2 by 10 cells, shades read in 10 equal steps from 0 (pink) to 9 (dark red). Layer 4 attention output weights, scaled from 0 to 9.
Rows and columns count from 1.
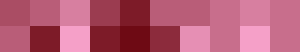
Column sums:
9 12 2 14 17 11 5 6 2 6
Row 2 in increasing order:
0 0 1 3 3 4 7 8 8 9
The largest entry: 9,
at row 2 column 5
